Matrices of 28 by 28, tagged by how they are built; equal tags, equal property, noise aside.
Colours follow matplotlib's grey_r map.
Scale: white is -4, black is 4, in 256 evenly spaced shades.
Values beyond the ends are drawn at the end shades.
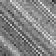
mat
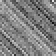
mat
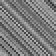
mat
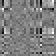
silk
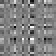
silk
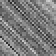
mat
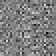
silk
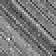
mat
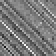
mat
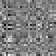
silk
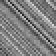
mat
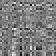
silk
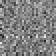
silk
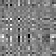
silk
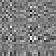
silk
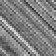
mat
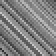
mat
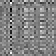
silk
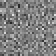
silk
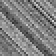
mat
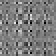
silk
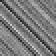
mat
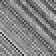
mat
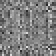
silk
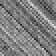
mat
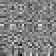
silk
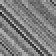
mat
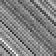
mat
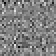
silk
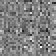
silk
